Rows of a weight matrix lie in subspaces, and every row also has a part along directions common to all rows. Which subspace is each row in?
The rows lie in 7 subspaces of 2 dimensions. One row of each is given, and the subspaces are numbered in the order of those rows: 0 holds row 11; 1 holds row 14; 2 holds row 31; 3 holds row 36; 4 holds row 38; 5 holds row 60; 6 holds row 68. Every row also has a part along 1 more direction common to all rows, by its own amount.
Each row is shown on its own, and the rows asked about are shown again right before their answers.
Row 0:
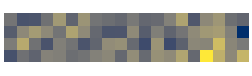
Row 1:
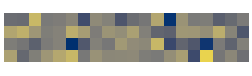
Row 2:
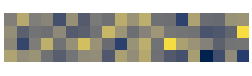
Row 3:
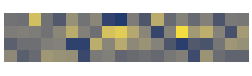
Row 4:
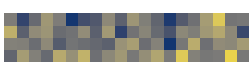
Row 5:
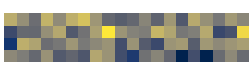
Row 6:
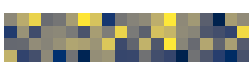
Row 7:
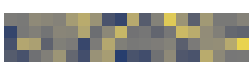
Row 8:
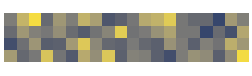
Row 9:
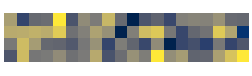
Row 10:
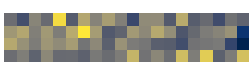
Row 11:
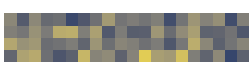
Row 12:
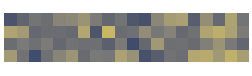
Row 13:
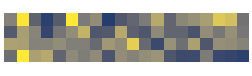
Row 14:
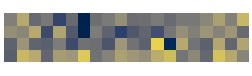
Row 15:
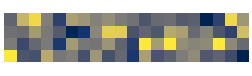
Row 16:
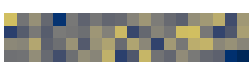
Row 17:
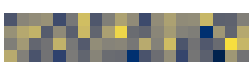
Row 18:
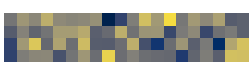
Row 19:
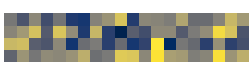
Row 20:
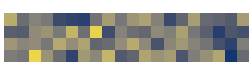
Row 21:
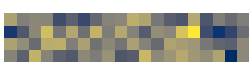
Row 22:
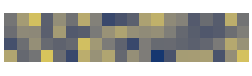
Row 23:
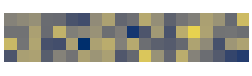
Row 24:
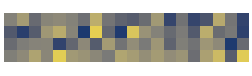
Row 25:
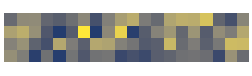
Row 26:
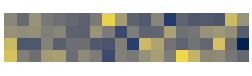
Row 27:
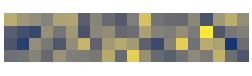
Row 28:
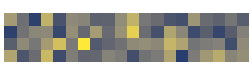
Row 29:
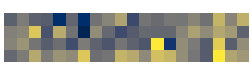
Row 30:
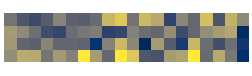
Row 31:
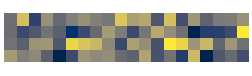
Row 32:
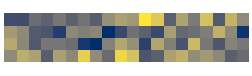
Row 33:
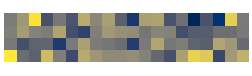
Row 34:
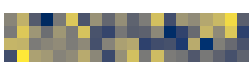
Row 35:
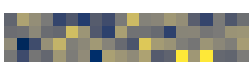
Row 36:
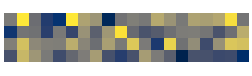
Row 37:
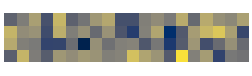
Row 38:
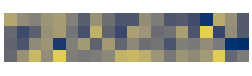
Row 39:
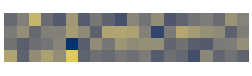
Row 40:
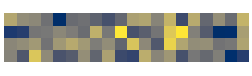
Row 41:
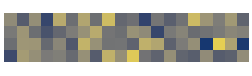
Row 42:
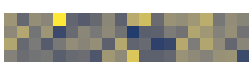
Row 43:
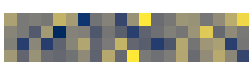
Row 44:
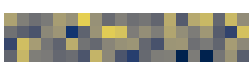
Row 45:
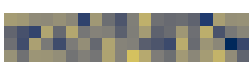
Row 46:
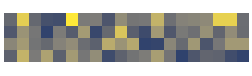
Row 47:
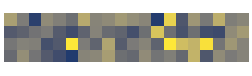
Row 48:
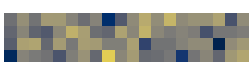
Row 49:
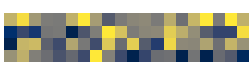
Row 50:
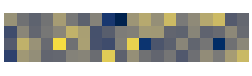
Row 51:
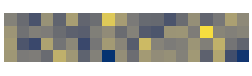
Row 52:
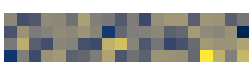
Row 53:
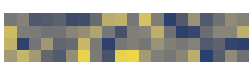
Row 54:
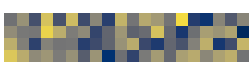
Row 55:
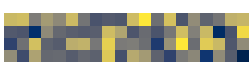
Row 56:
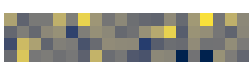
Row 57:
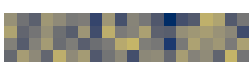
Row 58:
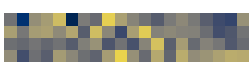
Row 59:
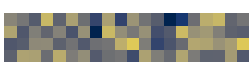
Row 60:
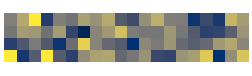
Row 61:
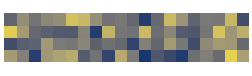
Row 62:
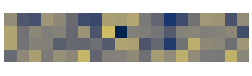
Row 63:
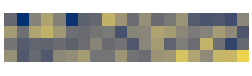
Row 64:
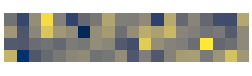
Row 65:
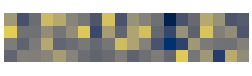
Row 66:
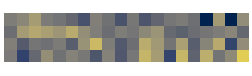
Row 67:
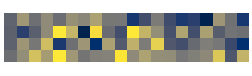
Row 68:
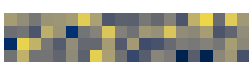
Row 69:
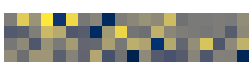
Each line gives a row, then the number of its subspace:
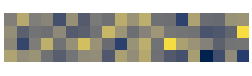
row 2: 2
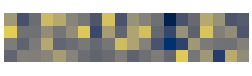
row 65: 1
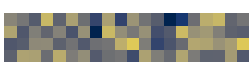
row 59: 1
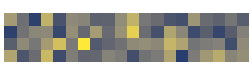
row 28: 0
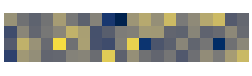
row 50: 5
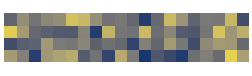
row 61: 0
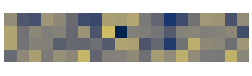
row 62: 1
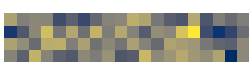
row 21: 0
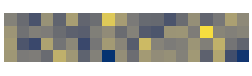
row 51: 5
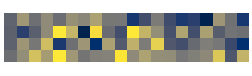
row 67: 4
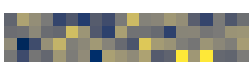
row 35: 6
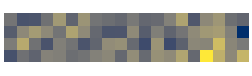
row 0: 2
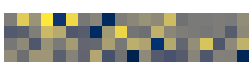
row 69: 3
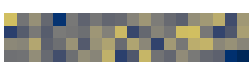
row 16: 0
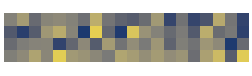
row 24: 4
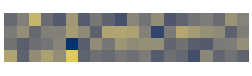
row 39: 2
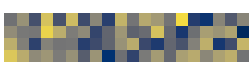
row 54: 3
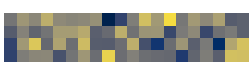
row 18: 5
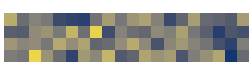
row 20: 0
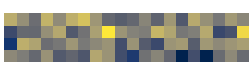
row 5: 6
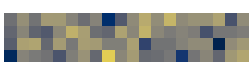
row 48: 5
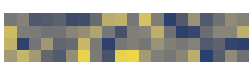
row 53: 2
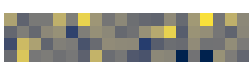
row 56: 6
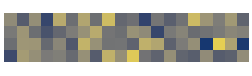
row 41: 3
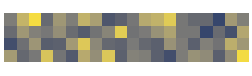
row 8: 5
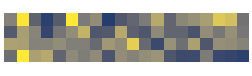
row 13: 3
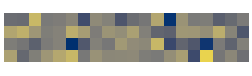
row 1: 2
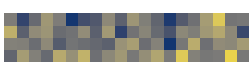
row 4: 1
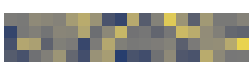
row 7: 2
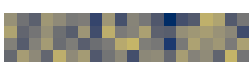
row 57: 1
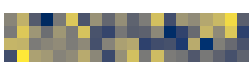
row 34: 3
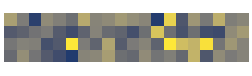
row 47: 2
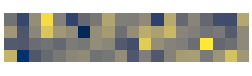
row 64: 3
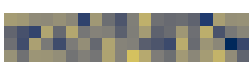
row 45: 4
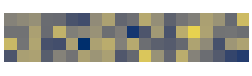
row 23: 0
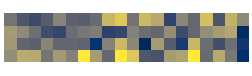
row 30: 6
